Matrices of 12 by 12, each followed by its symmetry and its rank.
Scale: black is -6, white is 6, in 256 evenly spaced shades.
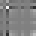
symmetric, rank one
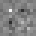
symmetric, rank two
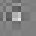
symmetric, rank one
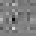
neither, rank two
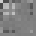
symmetric, rank two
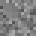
antisymmetric, full rank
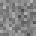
neither, full rank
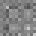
symmetric, rank two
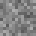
neither, full rank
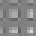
symmetric, rank one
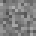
antisymmetric, full rank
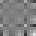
symmetric, rank one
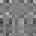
neither, rank two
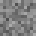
neither, full rank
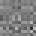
neither, rank two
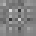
symmetric, rank two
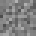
antisymmetric, full rank
